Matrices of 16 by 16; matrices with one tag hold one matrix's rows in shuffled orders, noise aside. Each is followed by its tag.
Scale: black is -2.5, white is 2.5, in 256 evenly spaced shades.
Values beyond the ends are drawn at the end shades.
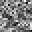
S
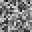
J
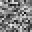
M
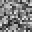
S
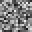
S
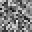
J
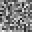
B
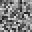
J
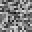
M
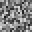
B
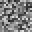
S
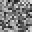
S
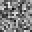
J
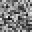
S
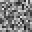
B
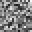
S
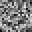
S
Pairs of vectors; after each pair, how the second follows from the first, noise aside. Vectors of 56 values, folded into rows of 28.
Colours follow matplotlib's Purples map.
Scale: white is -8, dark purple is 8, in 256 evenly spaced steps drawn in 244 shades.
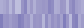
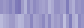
negated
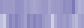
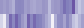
scaled up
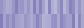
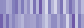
scaled up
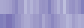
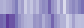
scaled up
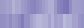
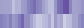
scaled up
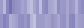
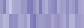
negated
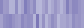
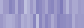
negated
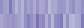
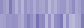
copied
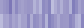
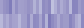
copied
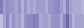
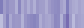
copied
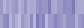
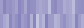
negated
